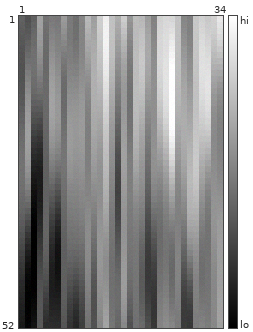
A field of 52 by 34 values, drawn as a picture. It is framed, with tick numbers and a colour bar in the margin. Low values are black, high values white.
The ninth with the lowest average is the bottom left. The top right is the ninth with the highest average. Streaks run downward. There is an overall slope up to the top right.
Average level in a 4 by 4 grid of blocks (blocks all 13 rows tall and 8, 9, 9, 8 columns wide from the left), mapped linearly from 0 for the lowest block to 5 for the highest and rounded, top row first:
3455
2444
1334
0223
